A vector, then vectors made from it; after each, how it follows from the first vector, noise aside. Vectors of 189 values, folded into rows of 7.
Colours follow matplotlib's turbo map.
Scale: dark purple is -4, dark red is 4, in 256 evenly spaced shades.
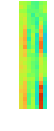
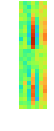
wrapped around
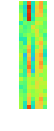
wrapped around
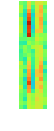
wrapped around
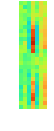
wrapped around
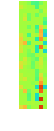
partly zeroed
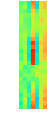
wrapped around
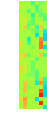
partly zeroed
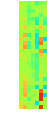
partly zeroed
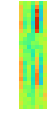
wrapped around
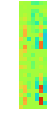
partly zeroed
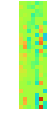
partly zeroed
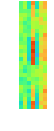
wrapped around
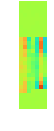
partly zeroed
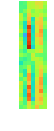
wrapped around
